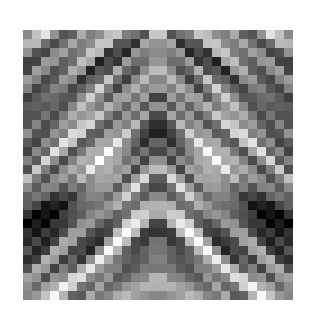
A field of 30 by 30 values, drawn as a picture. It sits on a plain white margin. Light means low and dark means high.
It is mirror symmetric from left to right. No overall slope runs across the table. The histogram is bell-shaped.
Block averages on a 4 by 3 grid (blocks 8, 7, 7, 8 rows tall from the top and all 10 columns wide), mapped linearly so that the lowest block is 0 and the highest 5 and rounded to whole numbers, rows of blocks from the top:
333 / 131 / 505 / 323
